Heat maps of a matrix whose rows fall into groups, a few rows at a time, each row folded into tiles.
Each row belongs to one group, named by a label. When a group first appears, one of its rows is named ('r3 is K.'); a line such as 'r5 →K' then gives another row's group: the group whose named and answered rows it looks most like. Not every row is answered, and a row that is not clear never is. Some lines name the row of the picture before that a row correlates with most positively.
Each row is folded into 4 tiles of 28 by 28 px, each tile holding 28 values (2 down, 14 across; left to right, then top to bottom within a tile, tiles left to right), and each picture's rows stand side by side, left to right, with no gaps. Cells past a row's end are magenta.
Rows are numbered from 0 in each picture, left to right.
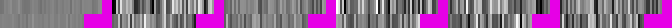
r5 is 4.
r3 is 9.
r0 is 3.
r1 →3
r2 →4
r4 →4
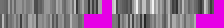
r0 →4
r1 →9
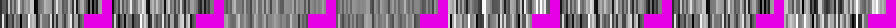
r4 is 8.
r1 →4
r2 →3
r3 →4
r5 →4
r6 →4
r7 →8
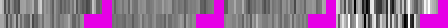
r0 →9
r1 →4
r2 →3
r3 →8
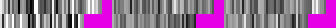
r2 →8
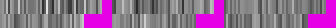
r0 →9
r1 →3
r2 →4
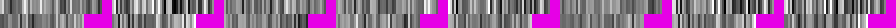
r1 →9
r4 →9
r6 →9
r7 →9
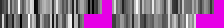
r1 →9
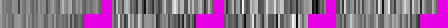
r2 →4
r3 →3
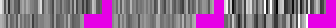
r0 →9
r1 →9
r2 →9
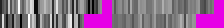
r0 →4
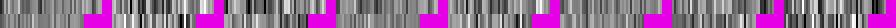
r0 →3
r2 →3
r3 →3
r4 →8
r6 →4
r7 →4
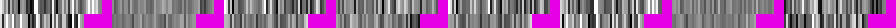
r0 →8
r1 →4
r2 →9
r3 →3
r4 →9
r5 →8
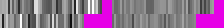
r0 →8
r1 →4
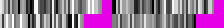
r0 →8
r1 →3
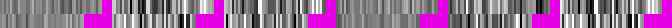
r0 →9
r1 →8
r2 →8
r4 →4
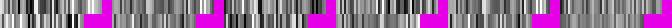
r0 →8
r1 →8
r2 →4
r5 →3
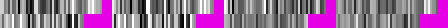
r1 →8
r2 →9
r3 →8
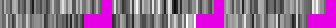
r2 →8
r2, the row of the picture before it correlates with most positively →3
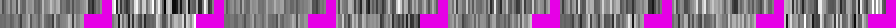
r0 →4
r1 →9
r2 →4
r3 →3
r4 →9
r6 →9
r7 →8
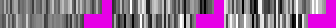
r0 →3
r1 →4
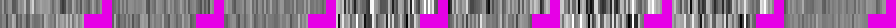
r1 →4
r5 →8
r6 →8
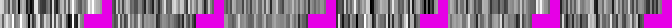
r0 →8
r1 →3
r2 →3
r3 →4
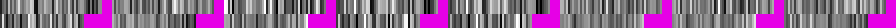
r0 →4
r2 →9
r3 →4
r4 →4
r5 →9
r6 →9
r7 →3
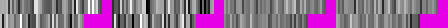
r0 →8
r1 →4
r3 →3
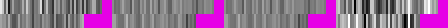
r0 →9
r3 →8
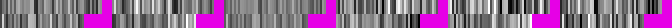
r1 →9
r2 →4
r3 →3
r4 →9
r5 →4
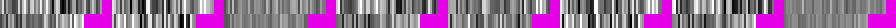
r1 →8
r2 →3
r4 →8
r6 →9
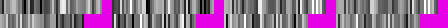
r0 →3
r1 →4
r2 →8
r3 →8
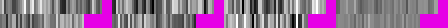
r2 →8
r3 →3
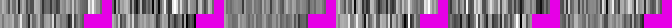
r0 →8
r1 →3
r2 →3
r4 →4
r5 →3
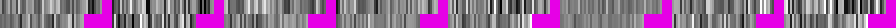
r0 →4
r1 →4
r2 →9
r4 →9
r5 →9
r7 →9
